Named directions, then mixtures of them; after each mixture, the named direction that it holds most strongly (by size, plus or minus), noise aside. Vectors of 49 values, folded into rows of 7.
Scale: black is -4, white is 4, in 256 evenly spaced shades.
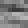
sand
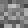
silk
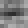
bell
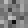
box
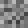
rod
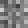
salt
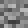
silk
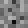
box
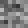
salt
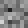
rod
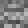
silk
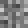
salt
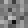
box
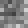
bell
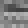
sand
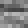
sand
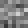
salt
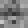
bell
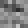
sand
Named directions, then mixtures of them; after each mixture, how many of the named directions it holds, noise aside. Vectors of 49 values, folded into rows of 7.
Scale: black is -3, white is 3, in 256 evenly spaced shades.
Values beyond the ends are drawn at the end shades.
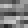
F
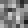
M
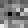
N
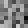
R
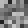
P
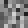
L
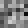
three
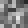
two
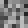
one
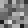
one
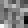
three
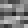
one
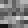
two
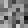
one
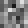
one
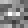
three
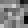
two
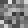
one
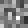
two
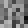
one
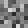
two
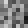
one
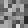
one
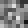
one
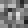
one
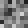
three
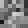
two
